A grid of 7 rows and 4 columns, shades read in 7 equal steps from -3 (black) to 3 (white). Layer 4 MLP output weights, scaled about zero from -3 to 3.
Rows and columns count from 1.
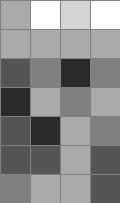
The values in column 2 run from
-2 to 3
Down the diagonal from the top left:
1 1 -2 1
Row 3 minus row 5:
0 2 -3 0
